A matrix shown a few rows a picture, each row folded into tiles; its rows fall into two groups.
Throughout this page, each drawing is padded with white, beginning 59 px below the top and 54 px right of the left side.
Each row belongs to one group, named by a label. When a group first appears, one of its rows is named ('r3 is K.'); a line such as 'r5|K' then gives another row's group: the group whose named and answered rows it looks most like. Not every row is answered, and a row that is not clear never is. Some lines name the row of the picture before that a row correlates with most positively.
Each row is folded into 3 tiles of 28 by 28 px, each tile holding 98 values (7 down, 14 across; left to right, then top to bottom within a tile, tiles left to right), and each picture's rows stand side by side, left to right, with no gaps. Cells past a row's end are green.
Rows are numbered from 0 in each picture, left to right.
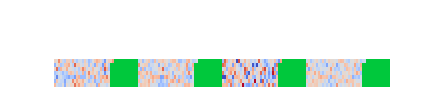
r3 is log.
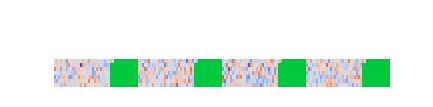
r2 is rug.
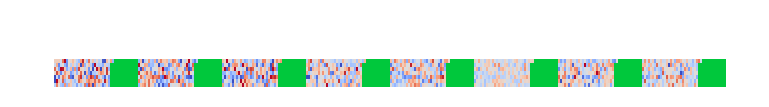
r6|rug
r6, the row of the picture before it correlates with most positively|2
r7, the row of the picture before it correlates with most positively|0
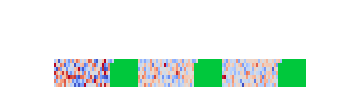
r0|log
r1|rug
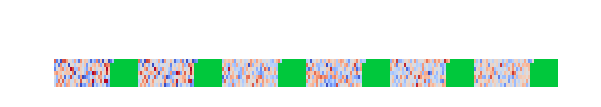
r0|rug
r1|rug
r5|rug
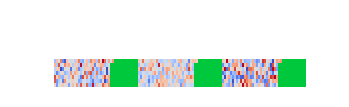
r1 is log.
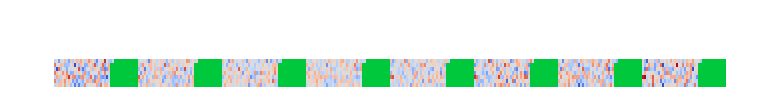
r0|log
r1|rug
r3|log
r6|log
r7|log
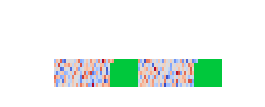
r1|rug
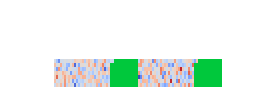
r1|log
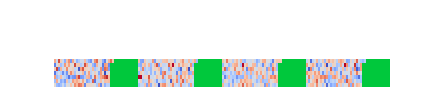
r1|log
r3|log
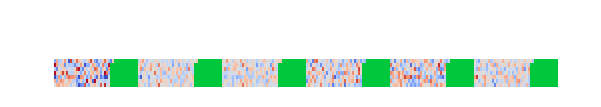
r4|log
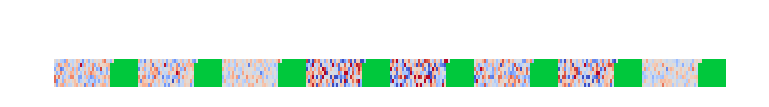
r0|rug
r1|rug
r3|rug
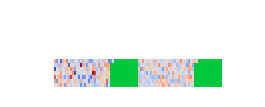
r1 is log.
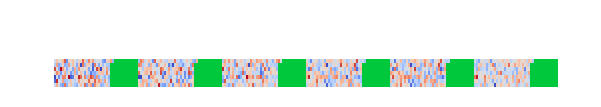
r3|log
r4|log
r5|log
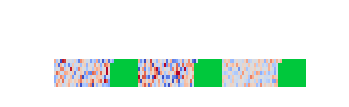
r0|rug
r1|rug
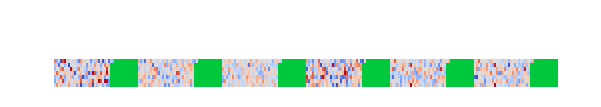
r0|rug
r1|rug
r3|rug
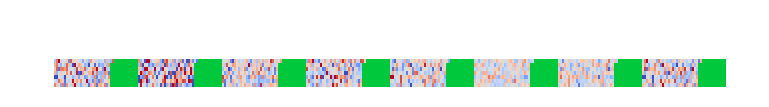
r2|rug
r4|log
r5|log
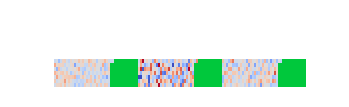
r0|log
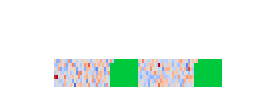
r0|log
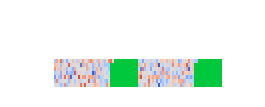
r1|log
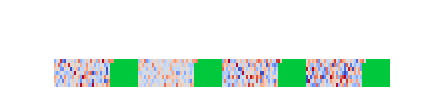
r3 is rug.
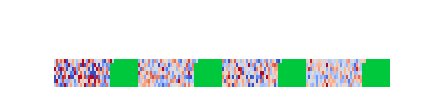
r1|log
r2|rug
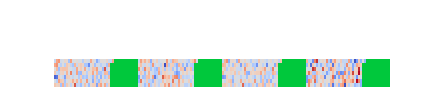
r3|rug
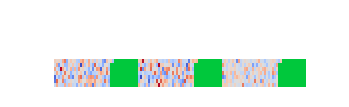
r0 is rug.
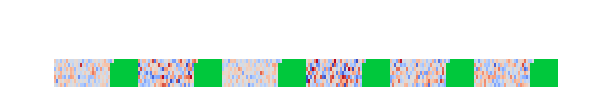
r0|rug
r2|rug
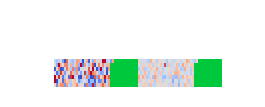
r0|rug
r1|rug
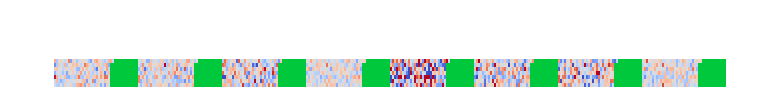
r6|rug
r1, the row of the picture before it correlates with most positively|0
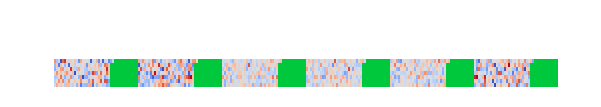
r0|rug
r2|rug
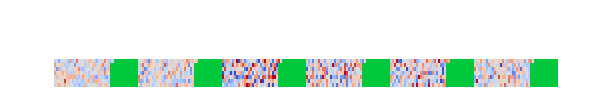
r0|log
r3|rug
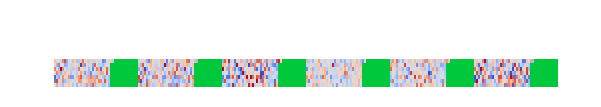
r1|rug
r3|rug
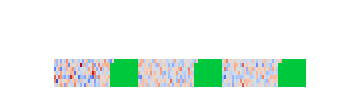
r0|rug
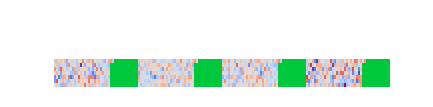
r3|rug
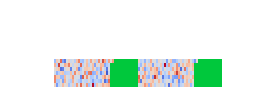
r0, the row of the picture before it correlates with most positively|3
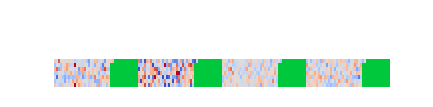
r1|rug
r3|log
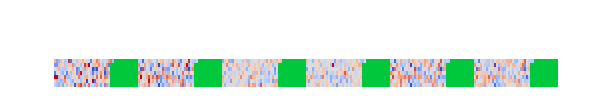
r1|log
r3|rug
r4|log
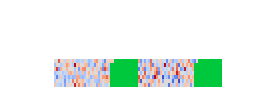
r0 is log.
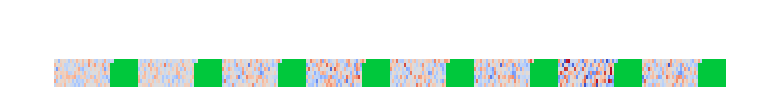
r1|rug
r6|rug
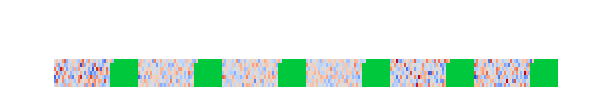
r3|log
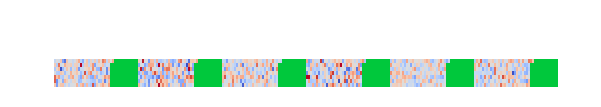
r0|rug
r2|log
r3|log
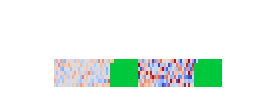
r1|log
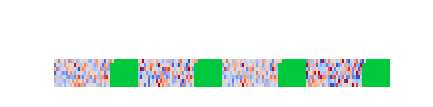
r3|log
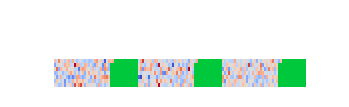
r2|rug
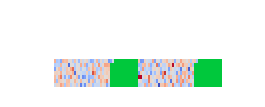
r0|rug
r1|log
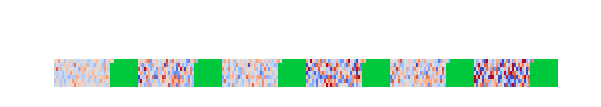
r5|rug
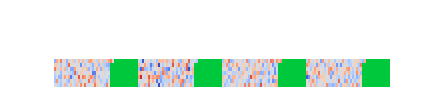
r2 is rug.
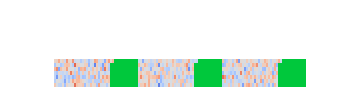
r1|log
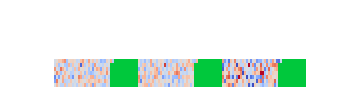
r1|rug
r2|rug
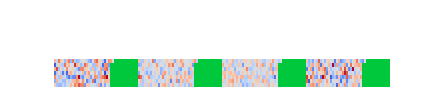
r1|log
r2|log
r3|rug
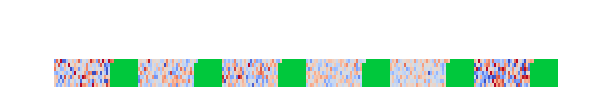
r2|rug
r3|log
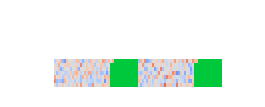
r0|rug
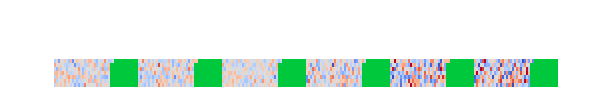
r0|log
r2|log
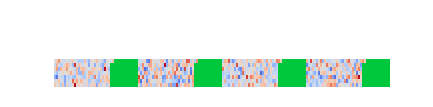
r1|rug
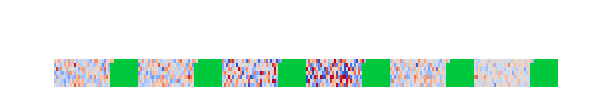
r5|log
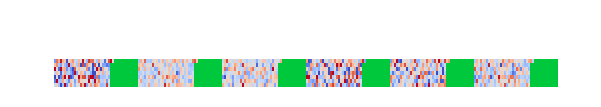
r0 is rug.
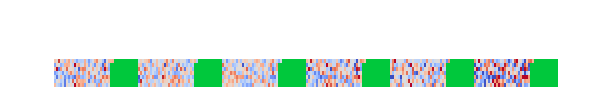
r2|log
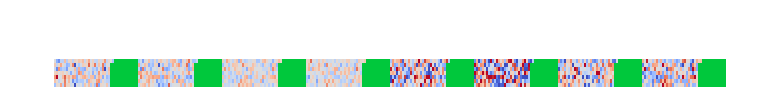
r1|log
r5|log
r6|rug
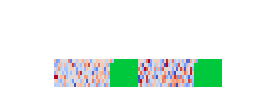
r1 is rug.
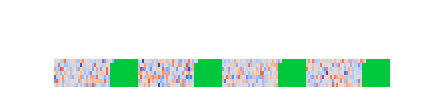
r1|log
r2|rug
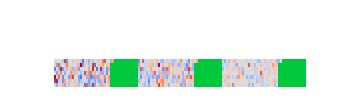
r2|rug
